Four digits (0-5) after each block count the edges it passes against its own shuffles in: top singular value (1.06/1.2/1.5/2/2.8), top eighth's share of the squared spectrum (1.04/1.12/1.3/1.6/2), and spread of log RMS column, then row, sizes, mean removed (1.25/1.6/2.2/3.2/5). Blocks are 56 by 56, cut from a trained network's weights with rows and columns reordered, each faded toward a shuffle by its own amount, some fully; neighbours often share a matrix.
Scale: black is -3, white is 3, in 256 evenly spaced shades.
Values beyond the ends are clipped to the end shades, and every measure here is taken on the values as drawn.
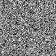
2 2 0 0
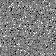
0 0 0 0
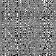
3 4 3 2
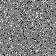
0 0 0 0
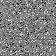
1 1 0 0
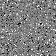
0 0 0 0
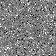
0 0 0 0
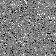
1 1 1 0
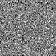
3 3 1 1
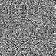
3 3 1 1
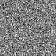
3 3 1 0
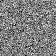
0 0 0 0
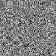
3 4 2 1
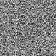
3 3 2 1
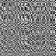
4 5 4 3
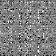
2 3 3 2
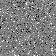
0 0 0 0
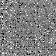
1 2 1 0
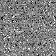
1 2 1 1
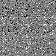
1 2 1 1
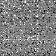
2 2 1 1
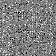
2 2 0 2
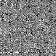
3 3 1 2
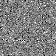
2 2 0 1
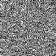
3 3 1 2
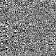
3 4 2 2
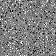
0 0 0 1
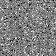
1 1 0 0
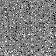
1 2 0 1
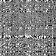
3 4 1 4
